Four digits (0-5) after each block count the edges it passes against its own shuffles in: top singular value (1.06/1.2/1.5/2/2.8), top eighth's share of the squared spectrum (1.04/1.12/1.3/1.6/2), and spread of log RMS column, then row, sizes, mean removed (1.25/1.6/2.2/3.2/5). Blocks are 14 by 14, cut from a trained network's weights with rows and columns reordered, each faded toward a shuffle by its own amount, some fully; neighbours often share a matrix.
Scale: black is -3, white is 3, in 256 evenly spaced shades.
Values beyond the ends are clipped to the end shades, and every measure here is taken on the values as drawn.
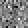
1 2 0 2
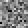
0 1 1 0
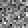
0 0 0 0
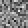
0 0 0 0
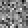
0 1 0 0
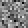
0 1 1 0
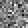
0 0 1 0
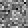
2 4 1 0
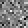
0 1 0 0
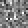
1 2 0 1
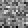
2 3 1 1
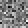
1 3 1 0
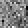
0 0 0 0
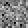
0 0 0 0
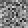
1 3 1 0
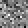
0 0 0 0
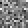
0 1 0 0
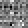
2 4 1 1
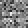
2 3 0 0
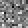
1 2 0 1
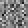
2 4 1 0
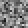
1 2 1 0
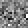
1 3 0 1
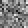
1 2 0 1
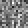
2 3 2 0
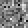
1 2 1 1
